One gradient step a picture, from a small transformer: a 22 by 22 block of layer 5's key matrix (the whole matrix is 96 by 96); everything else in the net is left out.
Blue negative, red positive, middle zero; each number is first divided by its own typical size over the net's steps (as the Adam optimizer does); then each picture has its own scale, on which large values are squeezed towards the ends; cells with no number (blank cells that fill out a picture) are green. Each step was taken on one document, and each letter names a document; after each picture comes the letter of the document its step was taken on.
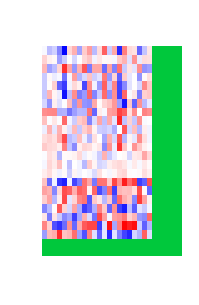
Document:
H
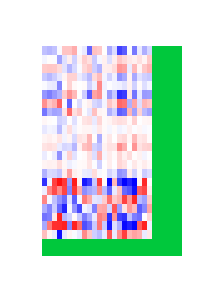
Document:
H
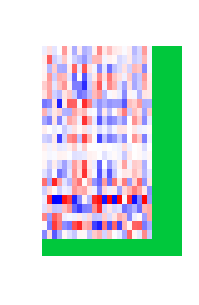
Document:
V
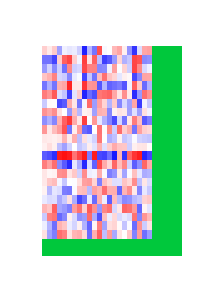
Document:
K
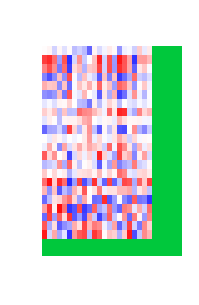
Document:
K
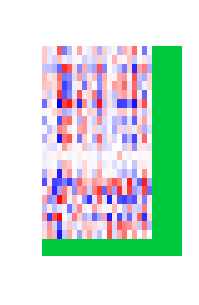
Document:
V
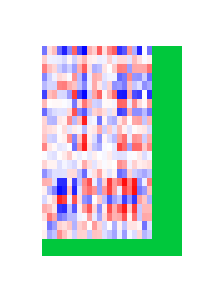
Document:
H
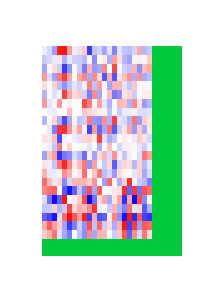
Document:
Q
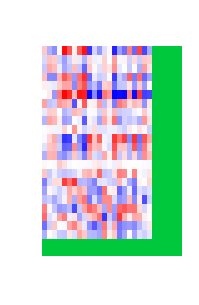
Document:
H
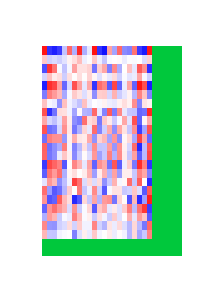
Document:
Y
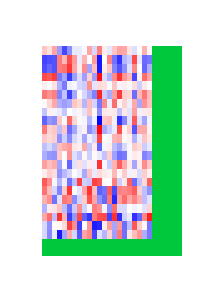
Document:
Q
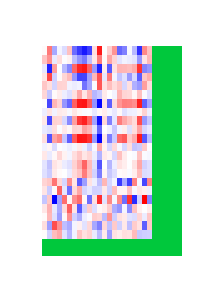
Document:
V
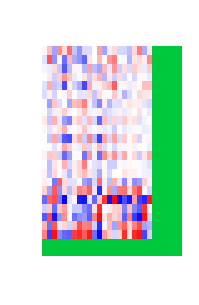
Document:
V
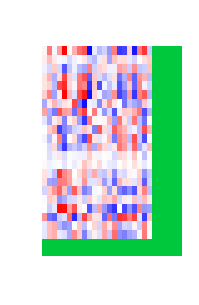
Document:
H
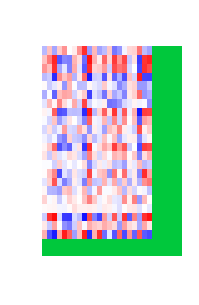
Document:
K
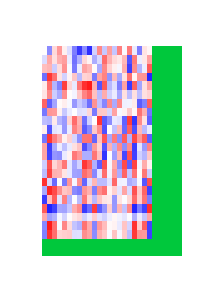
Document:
Y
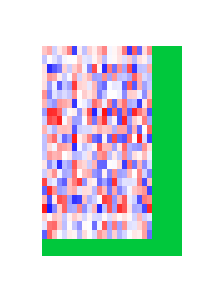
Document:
Y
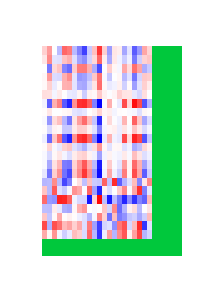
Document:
V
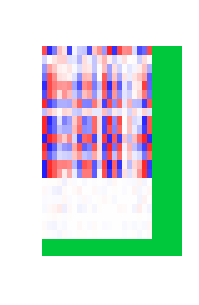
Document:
Y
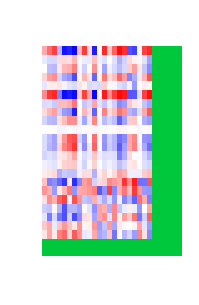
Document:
H
